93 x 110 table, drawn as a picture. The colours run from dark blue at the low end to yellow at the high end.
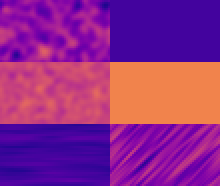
It is made of 3 by 2 panels. Panel 1,1: low, blotchy. Panel 1,2: very low, flat. Panel 2,1: middling, blotchy, faint in contrast. Panel 2,2: high, flat. Panel 3,1: very low, streaked across, faint in contrast. Panel 3,2: low, slanting up to the right.
